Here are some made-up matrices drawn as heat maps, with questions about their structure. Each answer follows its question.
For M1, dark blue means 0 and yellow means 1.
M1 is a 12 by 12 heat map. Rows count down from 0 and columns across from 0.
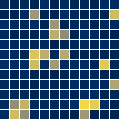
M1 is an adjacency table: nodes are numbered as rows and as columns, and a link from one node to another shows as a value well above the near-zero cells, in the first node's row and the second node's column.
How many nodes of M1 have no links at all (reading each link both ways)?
2
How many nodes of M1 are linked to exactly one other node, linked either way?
2
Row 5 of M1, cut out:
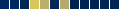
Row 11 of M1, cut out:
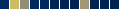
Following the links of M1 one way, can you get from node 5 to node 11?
yes
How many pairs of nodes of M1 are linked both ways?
5
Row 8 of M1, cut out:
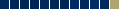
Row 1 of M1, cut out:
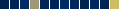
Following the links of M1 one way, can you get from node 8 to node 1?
yes
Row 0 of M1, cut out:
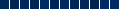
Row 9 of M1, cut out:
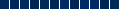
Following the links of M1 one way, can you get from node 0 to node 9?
no
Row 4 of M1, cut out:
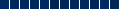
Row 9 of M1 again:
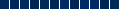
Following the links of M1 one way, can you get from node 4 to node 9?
no
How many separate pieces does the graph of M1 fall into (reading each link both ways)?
3
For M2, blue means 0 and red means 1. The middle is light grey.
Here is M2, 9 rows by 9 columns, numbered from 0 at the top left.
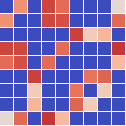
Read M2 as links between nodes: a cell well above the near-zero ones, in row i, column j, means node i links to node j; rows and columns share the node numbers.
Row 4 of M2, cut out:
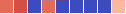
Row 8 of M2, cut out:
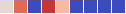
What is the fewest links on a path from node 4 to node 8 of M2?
1
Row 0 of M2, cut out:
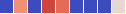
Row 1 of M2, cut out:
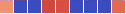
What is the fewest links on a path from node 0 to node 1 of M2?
1
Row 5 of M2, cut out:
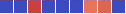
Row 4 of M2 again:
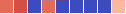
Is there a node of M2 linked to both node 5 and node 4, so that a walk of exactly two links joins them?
no
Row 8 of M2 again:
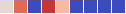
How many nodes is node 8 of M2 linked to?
4
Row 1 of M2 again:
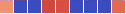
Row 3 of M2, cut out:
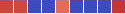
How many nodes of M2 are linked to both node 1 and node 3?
3
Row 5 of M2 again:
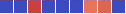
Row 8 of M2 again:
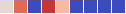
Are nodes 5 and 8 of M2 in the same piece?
no
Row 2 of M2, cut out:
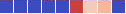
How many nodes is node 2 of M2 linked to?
3
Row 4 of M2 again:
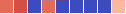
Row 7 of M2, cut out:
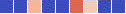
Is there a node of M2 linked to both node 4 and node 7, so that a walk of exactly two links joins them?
no
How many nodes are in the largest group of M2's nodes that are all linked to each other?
5
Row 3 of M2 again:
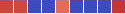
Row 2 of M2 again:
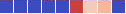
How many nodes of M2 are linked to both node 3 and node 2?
0
